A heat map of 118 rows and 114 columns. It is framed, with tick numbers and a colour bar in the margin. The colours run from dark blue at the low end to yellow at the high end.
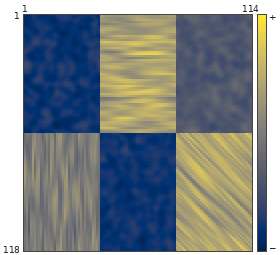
It is made of 2 by 3 panels. Panel 1,1: very low, blotchy, faint in contrast. Panel 1,2: high, streaked across. Panel 1,3: low, blotchy, faint in contrast. Panel 2,1: middling, streaked downward. Panel 2,2: very low, blotchy, faint in contrast. Panel 2,3: high, slanting down to the right.
